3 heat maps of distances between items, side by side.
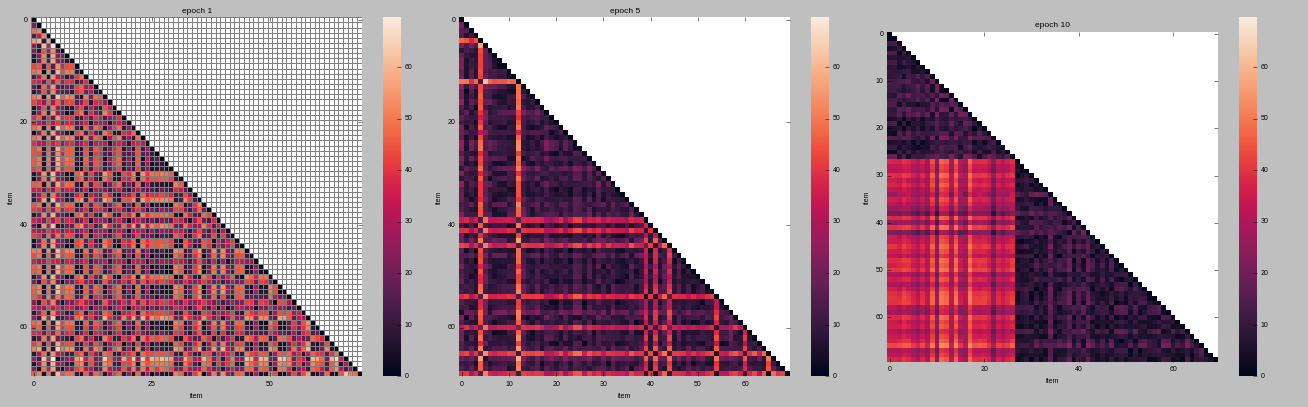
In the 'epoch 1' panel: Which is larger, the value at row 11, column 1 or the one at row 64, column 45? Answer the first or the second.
the first
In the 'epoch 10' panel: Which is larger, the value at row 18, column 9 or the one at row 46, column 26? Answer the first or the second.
the second
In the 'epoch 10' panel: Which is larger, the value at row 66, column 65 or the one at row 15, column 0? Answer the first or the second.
the second
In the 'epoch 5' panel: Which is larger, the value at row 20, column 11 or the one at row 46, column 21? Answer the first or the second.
the second
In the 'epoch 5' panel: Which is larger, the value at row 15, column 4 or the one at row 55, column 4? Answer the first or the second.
the first
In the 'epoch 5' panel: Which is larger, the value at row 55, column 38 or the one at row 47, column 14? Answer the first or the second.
the first
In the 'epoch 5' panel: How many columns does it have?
70
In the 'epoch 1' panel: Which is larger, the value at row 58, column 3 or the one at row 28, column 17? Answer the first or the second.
the second
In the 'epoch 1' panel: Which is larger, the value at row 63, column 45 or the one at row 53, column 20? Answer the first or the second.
the second
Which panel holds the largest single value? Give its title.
epoch 1
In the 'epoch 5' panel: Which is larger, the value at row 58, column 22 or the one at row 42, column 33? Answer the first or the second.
the first
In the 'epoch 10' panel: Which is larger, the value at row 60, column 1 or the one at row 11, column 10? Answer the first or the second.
the first
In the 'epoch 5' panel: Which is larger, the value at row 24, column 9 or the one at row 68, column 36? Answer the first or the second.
the first
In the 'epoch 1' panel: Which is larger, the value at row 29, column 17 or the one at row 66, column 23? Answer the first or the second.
the second
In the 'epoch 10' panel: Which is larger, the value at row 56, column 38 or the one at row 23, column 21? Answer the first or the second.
the first
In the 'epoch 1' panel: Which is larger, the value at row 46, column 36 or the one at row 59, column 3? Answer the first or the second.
the second
